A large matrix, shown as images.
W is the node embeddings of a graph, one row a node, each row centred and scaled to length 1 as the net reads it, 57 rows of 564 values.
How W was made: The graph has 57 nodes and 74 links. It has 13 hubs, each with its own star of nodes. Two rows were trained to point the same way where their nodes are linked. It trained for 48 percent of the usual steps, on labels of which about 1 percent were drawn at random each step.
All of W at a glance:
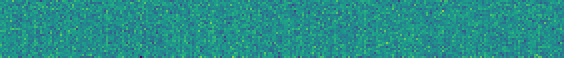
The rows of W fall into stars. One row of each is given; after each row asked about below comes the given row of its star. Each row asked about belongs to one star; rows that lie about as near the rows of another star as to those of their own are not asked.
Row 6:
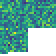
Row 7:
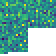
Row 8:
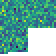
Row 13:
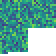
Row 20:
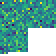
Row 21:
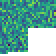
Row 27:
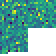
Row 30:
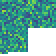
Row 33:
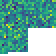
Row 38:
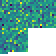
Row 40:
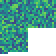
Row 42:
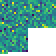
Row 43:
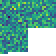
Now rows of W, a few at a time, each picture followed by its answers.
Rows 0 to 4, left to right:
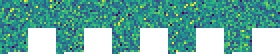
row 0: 13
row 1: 38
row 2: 21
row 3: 27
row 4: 20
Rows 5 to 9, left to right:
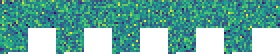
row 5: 20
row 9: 8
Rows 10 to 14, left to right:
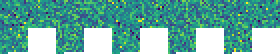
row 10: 13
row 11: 33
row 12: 42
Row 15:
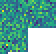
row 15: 20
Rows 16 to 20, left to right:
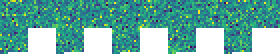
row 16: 20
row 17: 40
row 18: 40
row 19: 33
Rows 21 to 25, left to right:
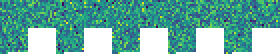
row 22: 7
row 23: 6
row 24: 42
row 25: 40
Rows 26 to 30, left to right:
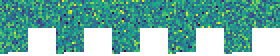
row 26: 13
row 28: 38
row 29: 38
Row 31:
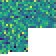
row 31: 33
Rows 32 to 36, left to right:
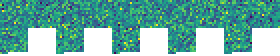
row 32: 30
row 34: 42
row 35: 40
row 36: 33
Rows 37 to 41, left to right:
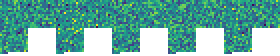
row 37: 13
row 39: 27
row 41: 33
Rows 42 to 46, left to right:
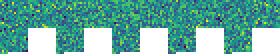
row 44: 7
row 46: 20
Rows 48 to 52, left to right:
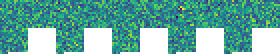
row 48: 38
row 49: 42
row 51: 43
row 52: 6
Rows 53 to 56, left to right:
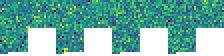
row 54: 27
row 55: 8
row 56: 40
